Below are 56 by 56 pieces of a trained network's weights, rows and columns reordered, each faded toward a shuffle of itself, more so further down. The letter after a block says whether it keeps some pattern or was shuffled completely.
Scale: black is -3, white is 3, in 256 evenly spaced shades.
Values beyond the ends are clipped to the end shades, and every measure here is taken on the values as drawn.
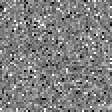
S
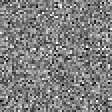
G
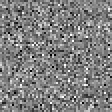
G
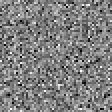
G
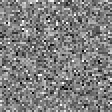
G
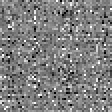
G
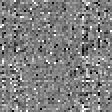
G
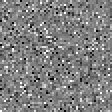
S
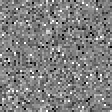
S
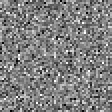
S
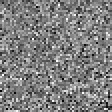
G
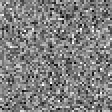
G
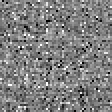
G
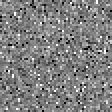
S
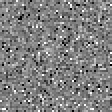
S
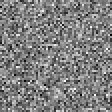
S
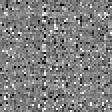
G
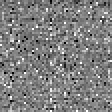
G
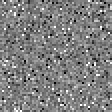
S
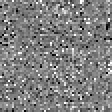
G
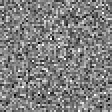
S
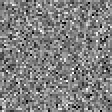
S
